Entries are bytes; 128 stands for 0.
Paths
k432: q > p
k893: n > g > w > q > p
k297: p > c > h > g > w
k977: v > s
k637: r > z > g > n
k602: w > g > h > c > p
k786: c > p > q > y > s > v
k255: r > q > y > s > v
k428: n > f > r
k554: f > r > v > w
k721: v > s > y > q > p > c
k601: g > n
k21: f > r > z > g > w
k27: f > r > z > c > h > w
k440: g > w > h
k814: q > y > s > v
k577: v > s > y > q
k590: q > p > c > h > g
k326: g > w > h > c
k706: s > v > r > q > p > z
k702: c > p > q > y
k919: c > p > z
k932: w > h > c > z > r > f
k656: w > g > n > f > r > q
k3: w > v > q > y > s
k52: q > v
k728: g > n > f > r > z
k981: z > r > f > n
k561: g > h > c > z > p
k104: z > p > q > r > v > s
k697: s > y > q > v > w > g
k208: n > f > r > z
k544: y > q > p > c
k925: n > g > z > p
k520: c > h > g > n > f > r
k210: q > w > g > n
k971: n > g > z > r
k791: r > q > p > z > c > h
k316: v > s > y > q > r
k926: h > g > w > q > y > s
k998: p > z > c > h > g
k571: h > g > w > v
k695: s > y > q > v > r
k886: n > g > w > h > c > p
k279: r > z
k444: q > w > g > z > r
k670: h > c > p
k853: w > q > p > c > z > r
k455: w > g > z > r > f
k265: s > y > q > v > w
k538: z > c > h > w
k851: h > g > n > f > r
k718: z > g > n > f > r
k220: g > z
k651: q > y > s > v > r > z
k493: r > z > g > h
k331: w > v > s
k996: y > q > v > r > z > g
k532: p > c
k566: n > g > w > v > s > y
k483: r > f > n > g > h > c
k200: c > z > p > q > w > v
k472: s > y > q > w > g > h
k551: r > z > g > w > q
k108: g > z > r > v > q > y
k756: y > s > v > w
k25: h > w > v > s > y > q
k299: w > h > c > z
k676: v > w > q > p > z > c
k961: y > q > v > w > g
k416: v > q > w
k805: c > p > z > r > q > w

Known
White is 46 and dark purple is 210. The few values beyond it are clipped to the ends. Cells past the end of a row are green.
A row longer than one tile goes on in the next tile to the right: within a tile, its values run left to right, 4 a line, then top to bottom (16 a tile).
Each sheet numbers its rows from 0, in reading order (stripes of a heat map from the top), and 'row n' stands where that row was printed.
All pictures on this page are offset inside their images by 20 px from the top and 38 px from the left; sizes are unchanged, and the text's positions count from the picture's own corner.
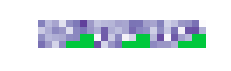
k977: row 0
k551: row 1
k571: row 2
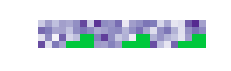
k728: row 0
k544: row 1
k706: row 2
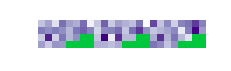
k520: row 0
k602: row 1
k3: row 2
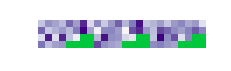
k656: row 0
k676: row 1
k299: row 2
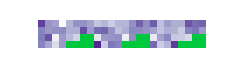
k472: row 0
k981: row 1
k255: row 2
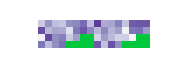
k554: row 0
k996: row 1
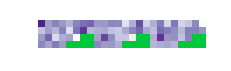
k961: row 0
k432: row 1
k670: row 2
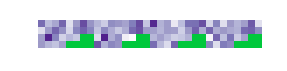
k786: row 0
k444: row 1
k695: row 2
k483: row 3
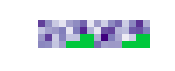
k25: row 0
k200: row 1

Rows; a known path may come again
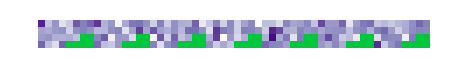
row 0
k695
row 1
k697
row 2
k483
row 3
k561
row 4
k538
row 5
k544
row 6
k981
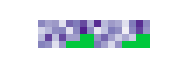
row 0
k331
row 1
k721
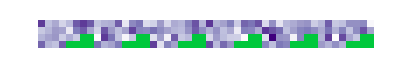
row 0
k316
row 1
k791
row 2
k728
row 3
k996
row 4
k27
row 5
k440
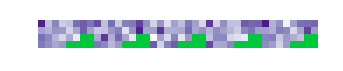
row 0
k814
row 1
k3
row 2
k493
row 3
k651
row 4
k265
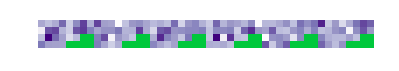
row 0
k200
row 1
k472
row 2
k919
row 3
k602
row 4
k279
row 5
k577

